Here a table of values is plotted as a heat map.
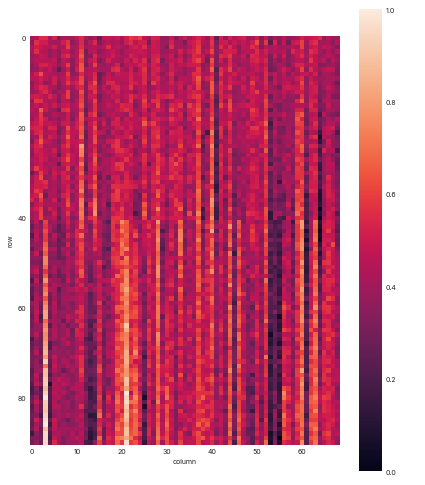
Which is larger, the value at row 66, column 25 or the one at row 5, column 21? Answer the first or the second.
the second
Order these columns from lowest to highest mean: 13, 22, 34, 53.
53, 13, 34, 22
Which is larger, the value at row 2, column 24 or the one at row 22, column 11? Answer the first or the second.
the second
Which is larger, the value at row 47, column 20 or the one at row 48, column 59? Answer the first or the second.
the first
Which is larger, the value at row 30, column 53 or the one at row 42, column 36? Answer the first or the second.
the second
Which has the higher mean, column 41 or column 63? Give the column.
63
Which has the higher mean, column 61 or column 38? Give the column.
38
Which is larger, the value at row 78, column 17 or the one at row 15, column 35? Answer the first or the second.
the second
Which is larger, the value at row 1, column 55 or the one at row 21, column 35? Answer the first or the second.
the second
